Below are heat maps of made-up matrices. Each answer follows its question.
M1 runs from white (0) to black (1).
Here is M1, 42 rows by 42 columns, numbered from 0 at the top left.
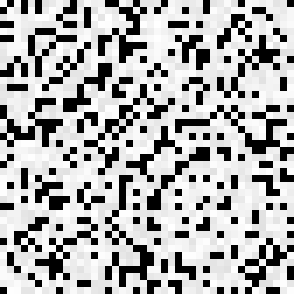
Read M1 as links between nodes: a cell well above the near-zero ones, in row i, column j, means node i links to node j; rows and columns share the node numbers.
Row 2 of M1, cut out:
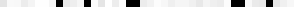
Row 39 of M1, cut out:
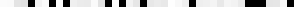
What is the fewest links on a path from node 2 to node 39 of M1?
3
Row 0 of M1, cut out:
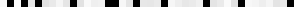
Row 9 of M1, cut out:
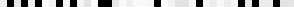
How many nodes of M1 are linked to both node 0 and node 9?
6
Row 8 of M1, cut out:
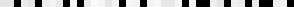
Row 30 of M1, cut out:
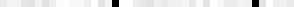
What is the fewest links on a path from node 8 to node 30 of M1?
3
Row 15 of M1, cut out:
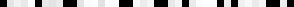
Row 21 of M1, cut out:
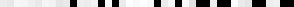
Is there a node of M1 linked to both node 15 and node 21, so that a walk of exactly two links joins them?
yes
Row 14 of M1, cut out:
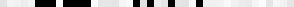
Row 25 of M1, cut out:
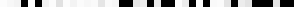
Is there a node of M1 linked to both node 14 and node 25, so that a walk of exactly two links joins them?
yes
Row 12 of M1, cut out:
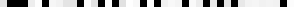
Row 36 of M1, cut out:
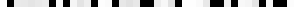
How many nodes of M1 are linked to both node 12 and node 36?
6
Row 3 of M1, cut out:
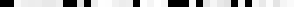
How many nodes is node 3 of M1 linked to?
12
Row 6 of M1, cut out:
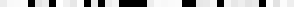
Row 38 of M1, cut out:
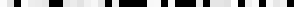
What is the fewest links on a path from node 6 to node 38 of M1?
2
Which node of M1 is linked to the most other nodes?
node 17
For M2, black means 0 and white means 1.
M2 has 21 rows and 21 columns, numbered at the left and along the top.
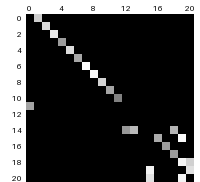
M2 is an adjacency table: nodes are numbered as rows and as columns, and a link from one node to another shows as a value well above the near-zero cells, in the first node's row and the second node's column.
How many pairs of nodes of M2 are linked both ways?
2
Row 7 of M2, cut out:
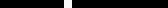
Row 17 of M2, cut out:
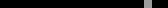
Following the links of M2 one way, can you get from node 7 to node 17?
no
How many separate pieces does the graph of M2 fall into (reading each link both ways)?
2
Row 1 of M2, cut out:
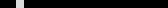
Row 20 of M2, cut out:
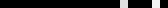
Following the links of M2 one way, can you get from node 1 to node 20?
no
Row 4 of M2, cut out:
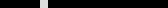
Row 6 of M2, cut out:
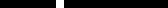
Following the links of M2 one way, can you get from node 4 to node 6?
yes
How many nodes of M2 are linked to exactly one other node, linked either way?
2
